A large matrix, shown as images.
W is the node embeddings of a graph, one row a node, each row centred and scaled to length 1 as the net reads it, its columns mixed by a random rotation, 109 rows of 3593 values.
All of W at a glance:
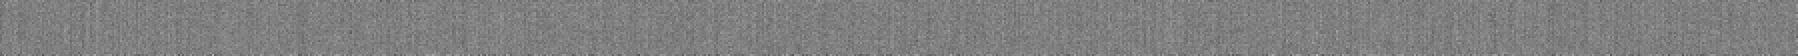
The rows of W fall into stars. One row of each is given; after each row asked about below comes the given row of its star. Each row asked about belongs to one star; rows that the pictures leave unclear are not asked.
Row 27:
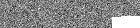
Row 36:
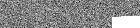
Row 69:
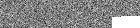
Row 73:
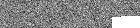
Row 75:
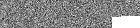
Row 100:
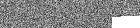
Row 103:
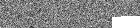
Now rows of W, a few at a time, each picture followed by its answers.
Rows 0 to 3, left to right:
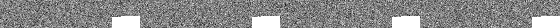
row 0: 100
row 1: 100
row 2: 69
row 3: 69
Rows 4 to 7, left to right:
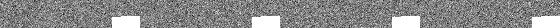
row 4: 27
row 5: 69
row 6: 36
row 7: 103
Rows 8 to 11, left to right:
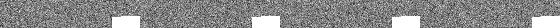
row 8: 75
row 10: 103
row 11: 27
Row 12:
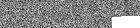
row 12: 73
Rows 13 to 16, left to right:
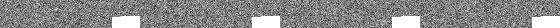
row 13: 36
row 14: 27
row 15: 103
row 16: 75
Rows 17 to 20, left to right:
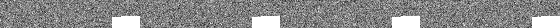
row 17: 103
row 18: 100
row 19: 73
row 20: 73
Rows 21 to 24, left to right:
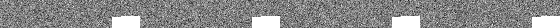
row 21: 69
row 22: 103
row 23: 100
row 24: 69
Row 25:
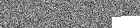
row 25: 75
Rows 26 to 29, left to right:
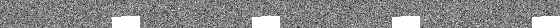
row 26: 27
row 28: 75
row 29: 36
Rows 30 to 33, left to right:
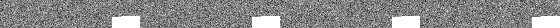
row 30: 75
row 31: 75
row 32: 103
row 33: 73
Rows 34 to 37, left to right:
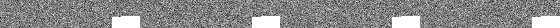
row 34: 69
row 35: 69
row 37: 27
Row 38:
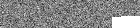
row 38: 73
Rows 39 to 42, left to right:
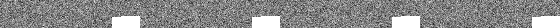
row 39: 73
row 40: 103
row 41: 75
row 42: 36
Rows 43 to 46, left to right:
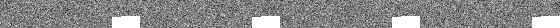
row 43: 75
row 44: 73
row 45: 75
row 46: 100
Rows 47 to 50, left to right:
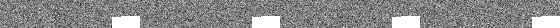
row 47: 27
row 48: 103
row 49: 75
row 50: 27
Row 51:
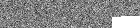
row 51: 69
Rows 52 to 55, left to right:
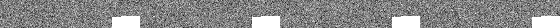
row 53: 103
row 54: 103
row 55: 27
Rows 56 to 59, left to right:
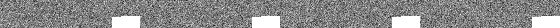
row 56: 69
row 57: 27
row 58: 69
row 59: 103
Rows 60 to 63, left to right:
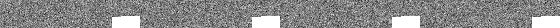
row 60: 100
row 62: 69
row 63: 73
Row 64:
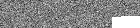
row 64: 73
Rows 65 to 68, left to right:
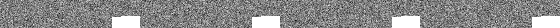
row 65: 73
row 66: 73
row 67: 75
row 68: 75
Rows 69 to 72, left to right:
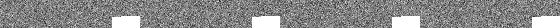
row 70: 36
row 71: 100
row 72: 69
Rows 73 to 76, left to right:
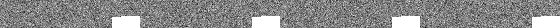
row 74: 69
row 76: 69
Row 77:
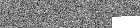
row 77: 73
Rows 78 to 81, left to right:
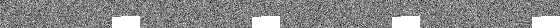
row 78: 103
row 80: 100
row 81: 103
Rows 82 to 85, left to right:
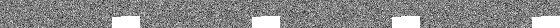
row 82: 100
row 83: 69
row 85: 27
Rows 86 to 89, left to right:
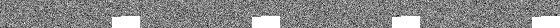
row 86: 69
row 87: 69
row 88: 100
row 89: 36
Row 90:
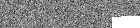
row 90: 27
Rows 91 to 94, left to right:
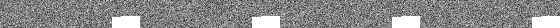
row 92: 75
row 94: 27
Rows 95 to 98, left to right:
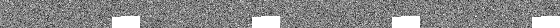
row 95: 36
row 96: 36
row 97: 36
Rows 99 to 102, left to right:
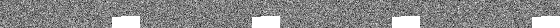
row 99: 75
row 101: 36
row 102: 73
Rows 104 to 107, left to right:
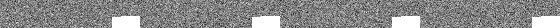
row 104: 69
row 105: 103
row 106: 103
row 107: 36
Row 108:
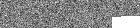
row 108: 73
